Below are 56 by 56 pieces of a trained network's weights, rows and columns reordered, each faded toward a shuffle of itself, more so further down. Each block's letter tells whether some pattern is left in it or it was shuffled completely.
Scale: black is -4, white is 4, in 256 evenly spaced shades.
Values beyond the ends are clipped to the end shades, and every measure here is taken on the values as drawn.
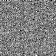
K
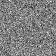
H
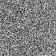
H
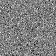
H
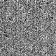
K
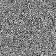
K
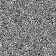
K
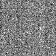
K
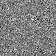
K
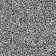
K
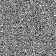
H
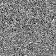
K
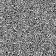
K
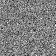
H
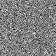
H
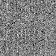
K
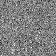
K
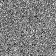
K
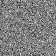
H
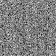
K
